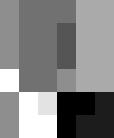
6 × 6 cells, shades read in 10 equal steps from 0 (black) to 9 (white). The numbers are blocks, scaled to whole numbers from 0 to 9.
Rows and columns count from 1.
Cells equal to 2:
0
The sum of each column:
34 34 33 15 25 26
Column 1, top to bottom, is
5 5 5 9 5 5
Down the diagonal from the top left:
5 4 4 5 0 1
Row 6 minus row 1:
0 5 5 -4 -5 -5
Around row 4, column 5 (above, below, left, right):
6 0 5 6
